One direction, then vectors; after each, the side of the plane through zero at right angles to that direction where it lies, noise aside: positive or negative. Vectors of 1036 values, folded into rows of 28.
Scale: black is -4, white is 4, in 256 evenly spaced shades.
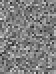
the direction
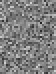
positive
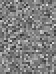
negative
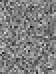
positive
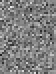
positive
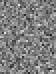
positive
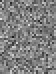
positive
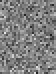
positive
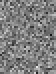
positive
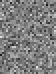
positive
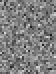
positive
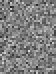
negative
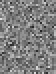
positive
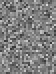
negative
